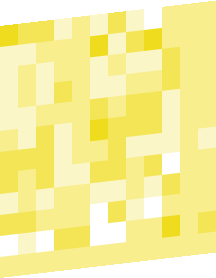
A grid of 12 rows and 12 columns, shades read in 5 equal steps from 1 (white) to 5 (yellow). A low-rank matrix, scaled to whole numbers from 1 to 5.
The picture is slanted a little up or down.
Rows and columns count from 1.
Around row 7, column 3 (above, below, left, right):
4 4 4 2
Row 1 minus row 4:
3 1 2 -2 0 0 2 -1 -2 -1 0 0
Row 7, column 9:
2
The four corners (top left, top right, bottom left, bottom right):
5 3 3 3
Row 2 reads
2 2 3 3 3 5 2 4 5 3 3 3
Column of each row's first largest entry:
1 6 10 4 6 6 1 1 10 1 10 1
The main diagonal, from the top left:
5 2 2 4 3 5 4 3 2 3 3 3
